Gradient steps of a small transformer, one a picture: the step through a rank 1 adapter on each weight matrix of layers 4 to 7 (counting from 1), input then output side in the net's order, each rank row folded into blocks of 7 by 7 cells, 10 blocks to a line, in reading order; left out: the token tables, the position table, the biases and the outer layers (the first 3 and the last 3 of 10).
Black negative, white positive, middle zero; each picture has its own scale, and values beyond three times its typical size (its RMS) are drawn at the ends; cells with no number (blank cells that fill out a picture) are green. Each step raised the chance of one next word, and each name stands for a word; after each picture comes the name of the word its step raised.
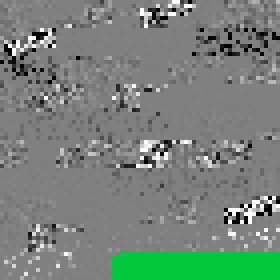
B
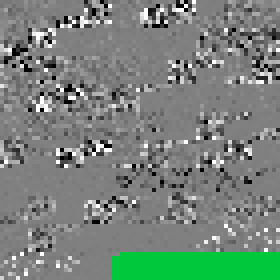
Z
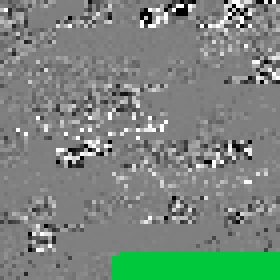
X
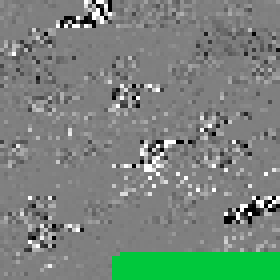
B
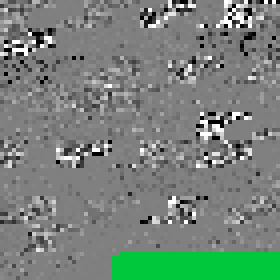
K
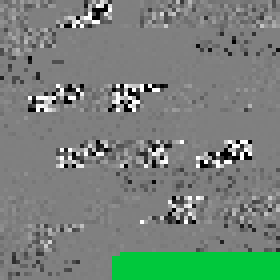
K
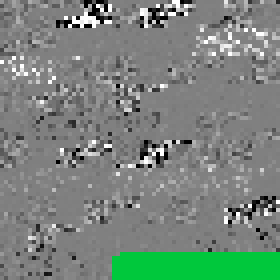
X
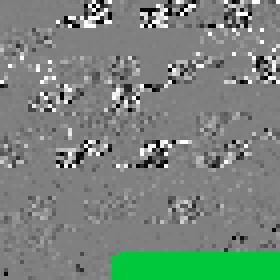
X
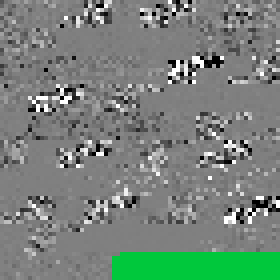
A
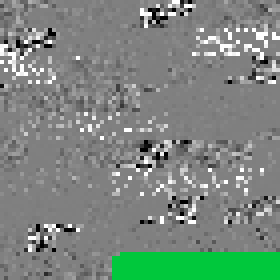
X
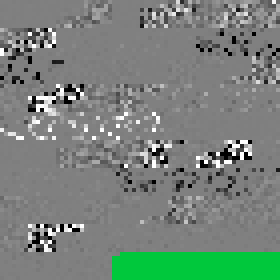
Z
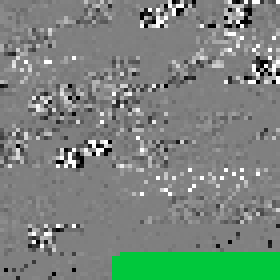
X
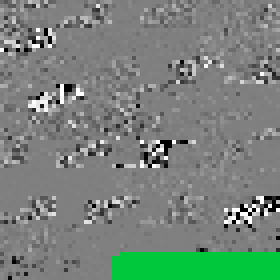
A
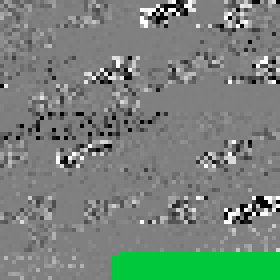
A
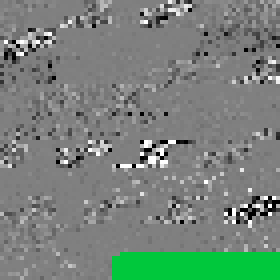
B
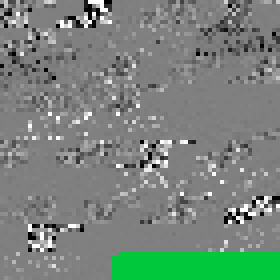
B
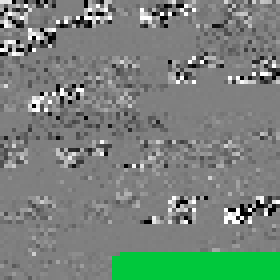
A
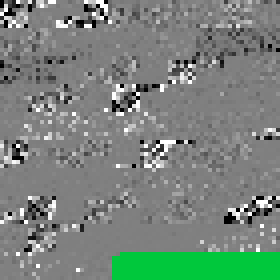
B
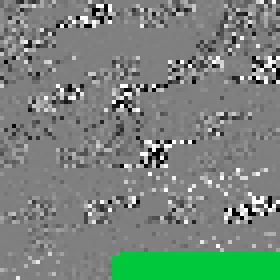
B
